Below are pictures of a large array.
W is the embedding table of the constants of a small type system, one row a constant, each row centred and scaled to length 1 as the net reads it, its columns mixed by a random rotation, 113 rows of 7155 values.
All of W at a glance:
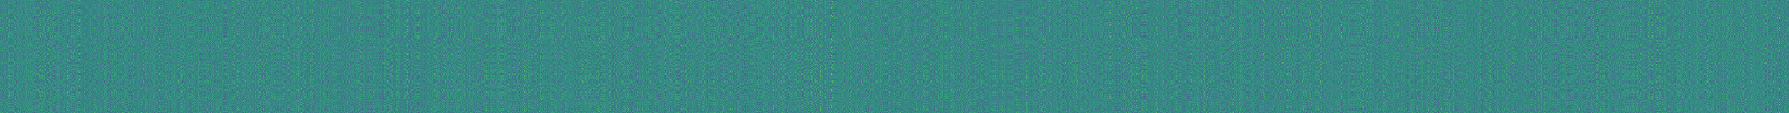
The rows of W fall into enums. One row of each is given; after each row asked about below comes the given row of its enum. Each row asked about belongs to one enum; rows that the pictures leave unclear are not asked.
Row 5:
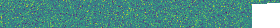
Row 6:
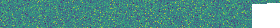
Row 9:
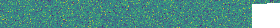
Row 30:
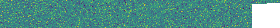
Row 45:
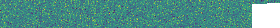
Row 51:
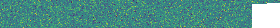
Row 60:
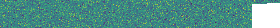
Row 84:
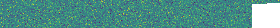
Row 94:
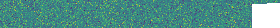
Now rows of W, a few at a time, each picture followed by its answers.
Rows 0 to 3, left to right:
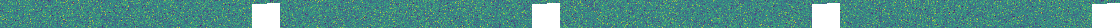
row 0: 9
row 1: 6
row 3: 45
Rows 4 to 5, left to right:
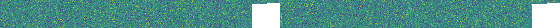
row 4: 6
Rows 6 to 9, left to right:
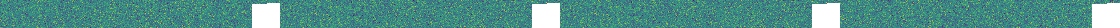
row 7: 51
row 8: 51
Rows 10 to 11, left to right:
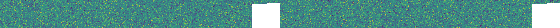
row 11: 9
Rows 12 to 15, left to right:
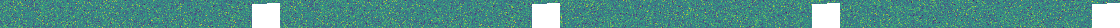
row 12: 94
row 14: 5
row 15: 51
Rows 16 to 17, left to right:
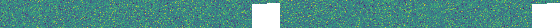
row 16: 6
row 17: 30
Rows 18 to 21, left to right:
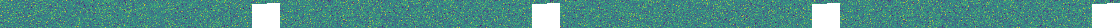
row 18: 30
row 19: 9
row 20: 60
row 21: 9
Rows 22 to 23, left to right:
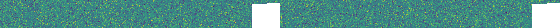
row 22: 94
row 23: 5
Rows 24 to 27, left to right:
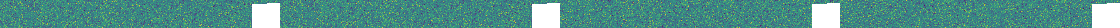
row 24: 94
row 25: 94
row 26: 9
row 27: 30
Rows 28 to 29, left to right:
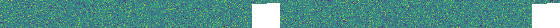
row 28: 30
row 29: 9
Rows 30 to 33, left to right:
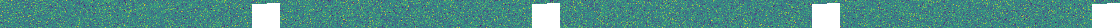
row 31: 9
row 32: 94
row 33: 60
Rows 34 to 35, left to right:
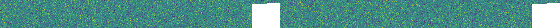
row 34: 45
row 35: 94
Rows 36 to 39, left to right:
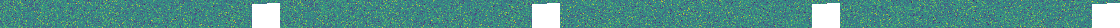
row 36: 94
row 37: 94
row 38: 84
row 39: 51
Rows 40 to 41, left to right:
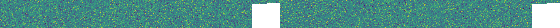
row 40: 6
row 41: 30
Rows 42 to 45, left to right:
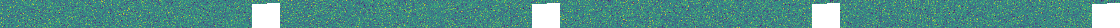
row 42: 84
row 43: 30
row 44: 9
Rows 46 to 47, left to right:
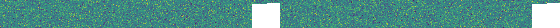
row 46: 60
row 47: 51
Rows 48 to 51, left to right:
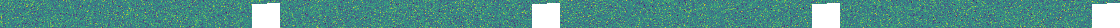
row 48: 5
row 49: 6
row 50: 30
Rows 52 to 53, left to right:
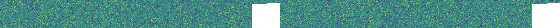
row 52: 94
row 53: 9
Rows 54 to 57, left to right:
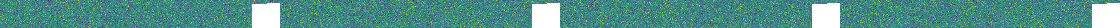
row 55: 51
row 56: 94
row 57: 51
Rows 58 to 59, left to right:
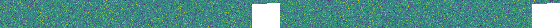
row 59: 9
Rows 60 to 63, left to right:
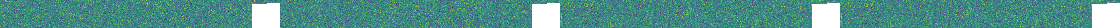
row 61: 6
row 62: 5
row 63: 5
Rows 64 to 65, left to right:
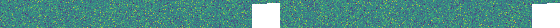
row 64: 6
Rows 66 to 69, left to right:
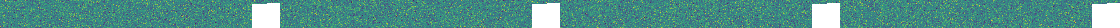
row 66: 60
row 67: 51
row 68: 6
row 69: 94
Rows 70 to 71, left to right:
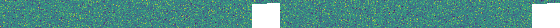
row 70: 60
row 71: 45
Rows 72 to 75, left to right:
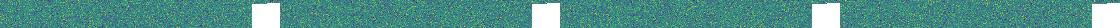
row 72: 9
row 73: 51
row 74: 51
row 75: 60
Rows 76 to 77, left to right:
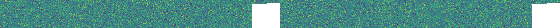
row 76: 60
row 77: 30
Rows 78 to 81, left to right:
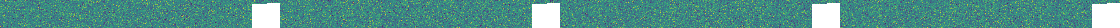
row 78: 60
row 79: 9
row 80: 6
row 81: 6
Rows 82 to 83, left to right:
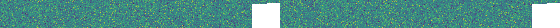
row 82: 6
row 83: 94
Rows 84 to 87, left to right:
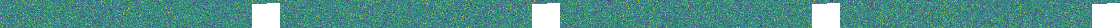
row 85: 60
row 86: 9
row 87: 94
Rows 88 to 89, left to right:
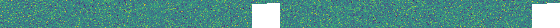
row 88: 30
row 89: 51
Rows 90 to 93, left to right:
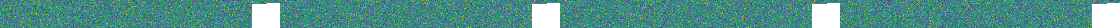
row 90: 51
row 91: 60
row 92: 60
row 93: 9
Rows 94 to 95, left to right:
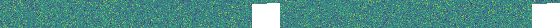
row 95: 60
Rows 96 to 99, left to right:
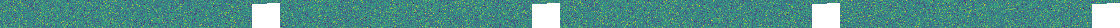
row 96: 94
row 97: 6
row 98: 94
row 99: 30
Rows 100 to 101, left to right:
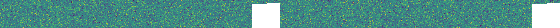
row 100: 51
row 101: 9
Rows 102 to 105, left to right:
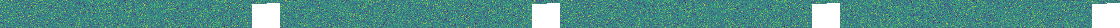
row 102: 30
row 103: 60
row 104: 30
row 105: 51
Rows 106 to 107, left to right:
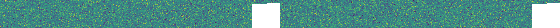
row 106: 60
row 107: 51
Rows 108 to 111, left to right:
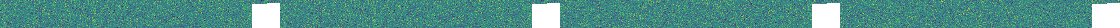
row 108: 45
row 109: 45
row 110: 60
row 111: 84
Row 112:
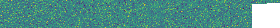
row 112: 30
